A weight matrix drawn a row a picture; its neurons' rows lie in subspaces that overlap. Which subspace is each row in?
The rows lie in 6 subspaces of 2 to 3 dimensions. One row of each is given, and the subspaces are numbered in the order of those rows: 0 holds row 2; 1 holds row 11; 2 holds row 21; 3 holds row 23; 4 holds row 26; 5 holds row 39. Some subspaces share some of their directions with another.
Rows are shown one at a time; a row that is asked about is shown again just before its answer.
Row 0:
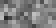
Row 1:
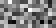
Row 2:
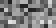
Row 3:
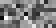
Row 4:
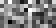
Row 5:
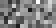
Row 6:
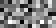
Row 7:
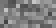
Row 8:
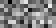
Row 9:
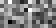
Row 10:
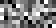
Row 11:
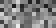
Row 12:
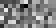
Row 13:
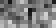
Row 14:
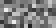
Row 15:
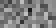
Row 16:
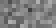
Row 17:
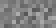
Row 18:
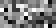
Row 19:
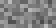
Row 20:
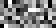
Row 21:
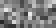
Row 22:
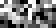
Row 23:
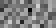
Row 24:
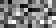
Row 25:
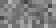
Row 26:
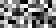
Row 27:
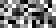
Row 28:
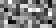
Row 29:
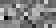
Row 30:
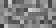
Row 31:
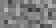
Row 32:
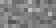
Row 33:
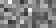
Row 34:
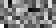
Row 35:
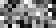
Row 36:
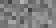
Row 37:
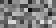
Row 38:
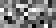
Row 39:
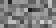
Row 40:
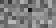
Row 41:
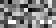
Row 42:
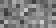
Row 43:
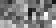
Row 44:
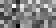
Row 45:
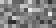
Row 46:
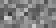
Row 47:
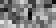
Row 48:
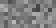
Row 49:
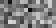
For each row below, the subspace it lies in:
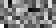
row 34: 5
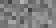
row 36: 3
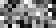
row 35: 4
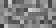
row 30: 5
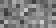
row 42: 5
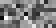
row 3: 0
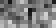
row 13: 2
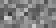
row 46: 0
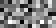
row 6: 3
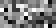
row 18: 0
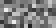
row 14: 2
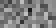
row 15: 3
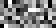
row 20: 5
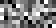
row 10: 0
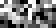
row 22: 2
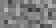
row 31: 5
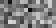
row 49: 1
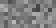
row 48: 3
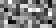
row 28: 5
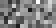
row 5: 1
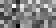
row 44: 1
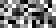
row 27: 4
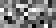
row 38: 0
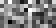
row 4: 2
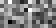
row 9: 2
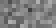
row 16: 1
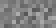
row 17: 3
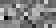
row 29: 0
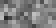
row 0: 0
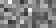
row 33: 3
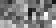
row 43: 2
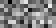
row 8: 4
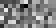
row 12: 5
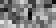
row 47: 2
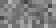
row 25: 4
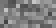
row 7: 5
